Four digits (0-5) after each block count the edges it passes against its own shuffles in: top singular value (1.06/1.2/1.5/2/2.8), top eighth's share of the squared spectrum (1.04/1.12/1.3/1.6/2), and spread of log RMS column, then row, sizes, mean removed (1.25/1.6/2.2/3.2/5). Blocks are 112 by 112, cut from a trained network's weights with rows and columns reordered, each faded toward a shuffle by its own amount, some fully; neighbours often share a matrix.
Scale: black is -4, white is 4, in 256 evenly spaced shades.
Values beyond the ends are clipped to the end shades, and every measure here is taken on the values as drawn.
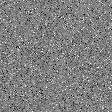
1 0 0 0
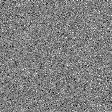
1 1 0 1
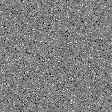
0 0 0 0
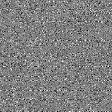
4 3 0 3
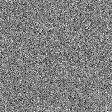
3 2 0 1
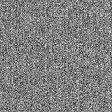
3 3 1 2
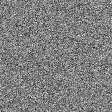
0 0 0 0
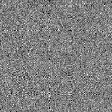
4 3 2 2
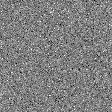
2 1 0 0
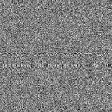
4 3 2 2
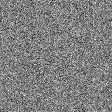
1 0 0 0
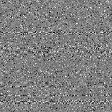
4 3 0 3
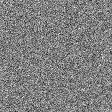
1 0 0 0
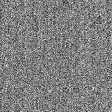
3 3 0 1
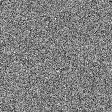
0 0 0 0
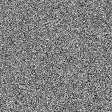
0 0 0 0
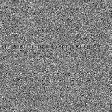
4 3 1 2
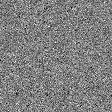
2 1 0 0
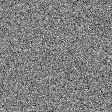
0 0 0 0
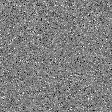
2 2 0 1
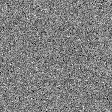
1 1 0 0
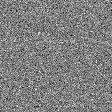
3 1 0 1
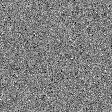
2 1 0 0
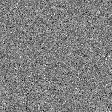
2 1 0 1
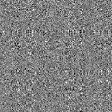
4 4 3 2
